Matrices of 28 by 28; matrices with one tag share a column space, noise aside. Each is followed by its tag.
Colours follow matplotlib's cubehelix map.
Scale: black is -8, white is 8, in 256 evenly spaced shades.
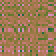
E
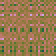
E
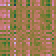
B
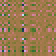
E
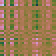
B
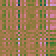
B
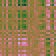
B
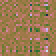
E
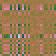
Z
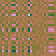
E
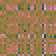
Z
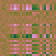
Z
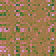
E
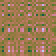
E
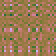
E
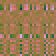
Z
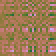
E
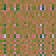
Z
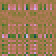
Z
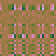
Z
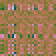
Z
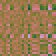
Z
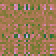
Z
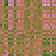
B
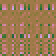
Z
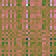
B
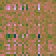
Z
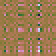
E
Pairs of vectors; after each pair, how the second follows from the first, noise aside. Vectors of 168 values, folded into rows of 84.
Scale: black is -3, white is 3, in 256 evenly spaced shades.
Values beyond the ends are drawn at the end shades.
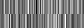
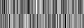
sign-scrambled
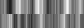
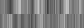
shrunk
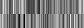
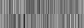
shrunk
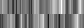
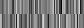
sign-scrambled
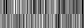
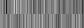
shrunk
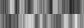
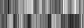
wrapped around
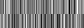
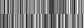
sign-scrambled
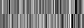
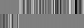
partly zeroed
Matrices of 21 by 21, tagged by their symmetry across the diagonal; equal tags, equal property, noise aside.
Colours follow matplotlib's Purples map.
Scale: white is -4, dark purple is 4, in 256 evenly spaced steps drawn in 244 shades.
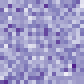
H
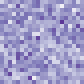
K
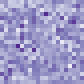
K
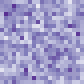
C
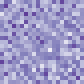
C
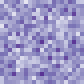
C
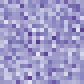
H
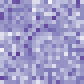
C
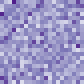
C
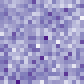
H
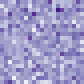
K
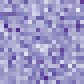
K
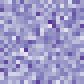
H
